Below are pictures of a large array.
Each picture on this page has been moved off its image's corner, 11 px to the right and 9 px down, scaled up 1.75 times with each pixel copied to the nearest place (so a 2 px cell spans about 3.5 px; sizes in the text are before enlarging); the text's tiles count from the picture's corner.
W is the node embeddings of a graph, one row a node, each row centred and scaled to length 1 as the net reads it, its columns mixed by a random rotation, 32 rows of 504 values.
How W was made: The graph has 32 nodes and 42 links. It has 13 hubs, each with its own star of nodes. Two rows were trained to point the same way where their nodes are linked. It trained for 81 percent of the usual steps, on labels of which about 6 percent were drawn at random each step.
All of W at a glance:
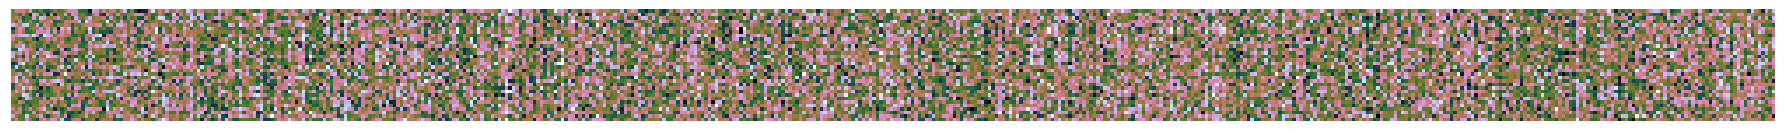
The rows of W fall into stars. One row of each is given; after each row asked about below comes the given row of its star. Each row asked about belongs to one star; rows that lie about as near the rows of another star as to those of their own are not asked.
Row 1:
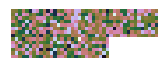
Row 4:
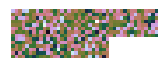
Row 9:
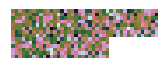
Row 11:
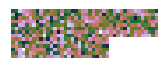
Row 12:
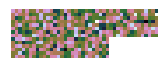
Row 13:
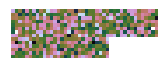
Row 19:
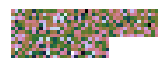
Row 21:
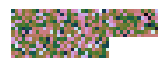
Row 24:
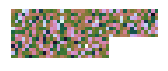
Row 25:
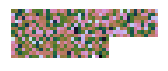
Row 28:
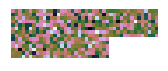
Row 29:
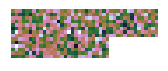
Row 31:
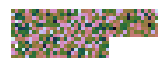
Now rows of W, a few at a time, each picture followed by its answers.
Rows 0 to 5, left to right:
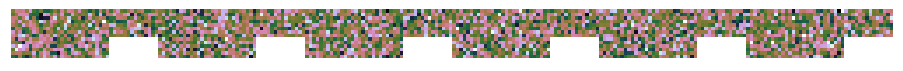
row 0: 29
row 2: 11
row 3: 28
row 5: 21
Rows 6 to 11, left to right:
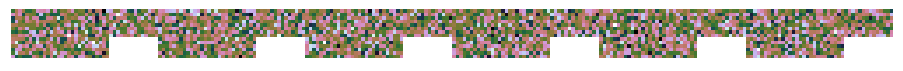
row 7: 4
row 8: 13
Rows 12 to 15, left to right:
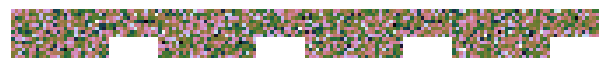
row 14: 11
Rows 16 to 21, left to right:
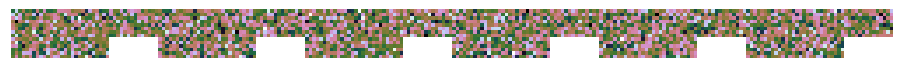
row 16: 19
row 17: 25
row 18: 12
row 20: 31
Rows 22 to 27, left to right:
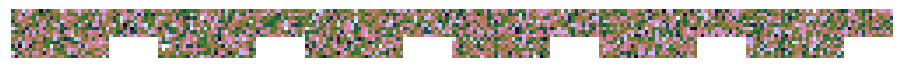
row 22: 24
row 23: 29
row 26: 9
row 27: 1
